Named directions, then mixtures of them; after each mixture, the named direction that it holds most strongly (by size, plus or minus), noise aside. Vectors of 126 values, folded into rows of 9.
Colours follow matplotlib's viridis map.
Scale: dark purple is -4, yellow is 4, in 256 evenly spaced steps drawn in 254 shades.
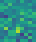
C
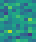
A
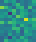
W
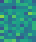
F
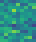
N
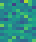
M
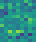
A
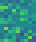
C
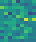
W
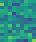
A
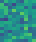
A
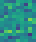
A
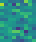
M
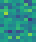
A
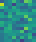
M
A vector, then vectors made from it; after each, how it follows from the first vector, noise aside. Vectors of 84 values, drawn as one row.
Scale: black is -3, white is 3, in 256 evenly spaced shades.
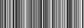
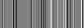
partly zeroed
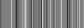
partly zeroed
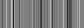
partly zeroed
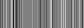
partly zeroed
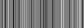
partly zeroed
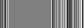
partly zeroed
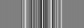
partly zeroed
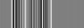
partly zeroed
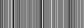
partly zeroed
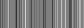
partly zeroed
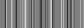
partly zeroed
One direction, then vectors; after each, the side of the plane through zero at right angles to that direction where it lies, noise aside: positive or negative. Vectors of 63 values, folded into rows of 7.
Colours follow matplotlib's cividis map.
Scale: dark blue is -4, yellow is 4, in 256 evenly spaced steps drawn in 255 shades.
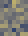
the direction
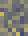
negative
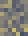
negative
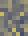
negative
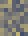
negative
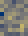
negative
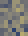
positive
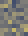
negative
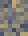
positive
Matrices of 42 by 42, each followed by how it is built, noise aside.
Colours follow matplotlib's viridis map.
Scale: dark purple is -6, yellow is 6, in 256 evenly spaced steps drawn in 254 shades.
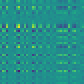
low rank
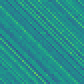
Toeplitz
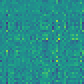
low rank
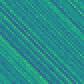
Toeplitz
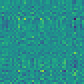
low rank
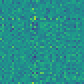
low rank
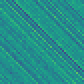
Toeplitz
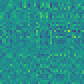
low rank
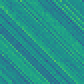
Toeplitz
